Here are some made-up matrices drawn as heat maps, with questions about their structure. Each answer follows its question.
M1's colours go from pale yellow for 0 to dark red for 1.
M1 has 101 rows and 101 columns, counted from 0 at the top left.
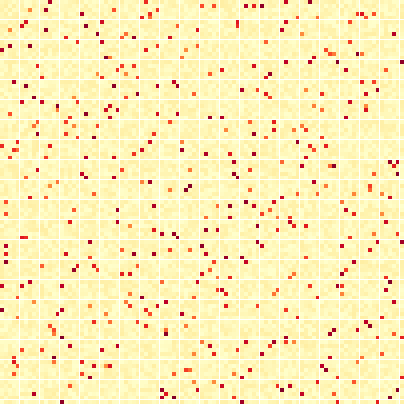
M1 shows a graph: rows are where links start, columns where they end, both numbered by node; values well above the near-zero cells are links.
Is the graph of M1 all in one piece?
yes
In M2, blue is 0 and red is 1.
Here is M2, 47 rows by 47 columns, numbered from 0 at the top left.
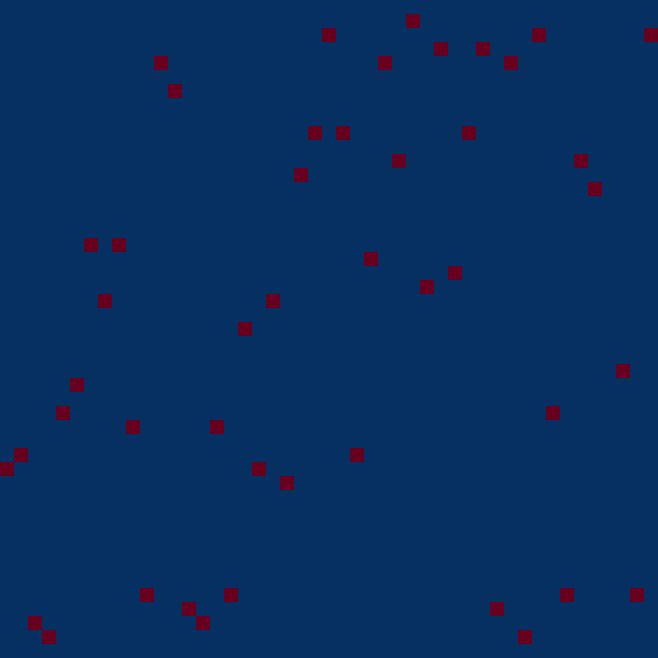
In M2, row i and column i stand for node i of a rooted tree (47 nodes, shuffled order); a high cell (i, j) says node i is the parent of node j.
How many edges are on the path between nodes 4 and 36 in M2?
1
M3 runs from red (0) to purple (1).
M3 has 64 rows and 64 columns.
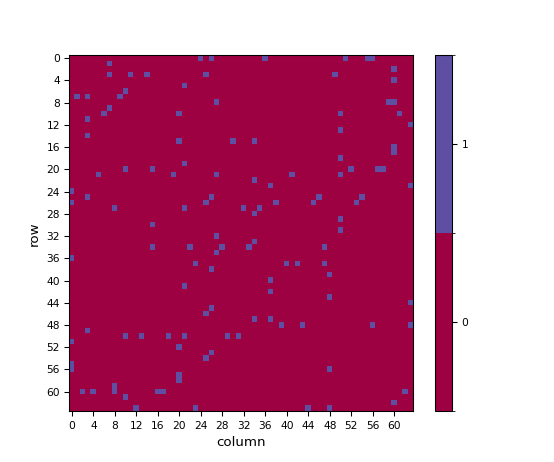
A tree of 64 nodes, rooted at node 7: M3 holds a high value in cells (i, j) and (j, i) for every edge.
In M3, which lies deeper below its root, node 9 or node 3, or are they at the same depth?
the same depth
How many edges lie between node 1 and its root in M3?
1
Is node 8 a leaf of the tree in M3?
no
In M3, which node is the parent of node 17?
60
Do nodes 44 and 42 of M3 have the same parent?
no
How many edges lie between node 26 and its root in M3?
3
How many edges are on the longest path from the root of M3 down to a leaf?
20
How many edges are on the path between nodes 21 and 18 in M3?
2
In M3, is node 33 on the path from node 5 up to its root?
no
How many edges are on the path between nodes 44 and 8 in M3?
12
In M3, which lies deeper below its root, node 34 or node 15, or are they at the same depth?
node 15
